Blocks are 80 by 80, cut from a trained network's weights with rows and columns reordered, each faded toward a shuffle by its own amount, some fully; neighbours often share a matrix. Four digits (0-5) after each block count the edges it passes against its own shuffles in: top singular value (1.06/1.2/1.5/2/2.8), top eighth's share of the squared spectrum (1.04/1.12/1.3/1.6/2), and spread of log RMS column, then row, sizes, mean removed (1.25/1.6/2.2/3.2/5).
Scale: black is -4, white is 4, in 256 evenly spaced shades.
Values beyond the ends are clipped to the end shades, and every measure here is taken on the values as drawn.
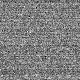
3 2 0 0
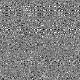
4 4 0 3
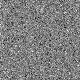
0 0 0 0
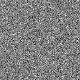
2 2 2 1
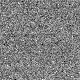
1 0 0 0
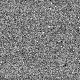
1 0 0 0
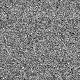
0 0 0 0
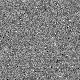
0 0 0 0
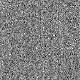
2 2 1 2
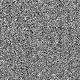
1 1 0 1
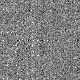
2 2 1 2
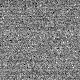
2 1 0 0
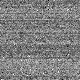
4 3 1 0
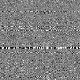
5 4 0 3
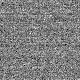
2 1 0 0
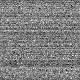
4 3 1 1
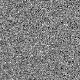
2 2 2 1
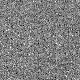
1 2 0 1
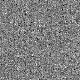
1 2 0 1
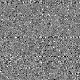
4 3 0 2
